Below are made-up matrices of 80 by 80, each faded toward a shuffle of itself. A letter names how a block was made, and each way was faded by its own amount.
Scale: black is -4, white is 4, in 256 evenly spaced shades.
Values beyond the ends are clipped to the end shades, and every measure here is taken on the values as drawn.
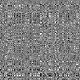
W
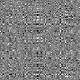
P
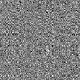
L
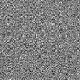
L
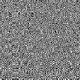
L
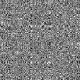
L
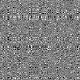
W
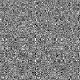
L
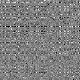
W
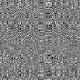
W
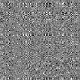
W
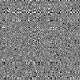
W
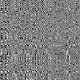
P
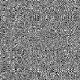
L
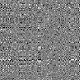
P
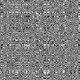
W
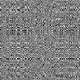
W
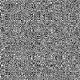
L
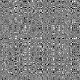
P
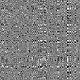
P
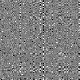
P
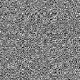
L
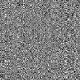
L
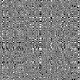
P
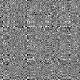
W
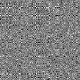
W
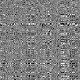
W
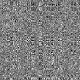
L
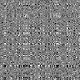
W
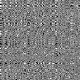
W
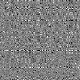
W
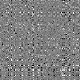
P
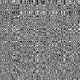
W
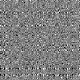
W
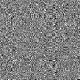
L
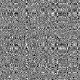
W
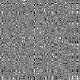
P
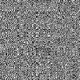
L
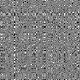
P
